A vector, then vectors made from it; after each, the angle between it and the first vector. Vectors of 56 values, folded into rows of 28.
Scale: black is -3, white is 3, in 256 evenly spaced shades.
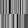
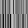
orthogonal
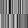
nearly parallel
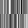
nearly opposite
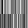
partly opposed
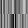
orthogonal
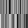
nearly parallel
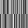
partly opposed
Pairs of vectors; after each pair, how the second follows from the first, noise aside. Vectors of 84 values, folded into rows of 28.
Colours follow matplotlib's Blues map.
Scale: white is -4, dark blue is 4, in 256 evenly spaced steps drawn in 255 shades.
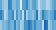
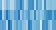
wrapped around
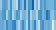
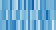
copied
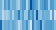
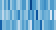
copied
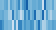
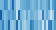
wrapped around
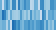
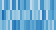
copied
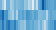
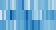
wrapped around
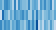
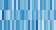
copied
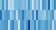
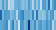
copied
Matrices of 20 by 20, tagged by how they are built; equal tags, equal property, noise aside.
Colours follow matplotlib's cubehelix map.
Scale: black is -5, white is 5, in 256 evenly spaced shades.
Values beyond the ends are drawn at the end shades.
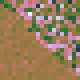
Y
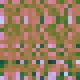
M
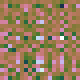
M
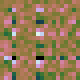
M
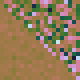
Y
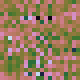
M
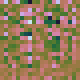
M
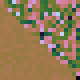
Y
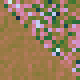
Y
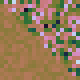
Y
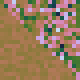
Y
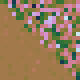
Y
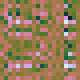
M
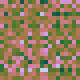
M
